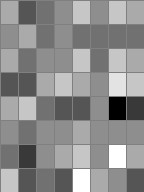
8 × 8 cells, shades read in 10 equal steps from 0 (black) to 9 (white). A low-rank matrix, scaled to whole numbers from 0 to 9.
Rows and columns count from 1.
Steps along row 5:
up down down same up down up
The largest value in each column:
7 7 6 7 9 6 9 7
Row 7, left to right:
4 2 5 6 7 5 9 6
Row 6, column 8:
5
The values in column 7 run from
0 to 9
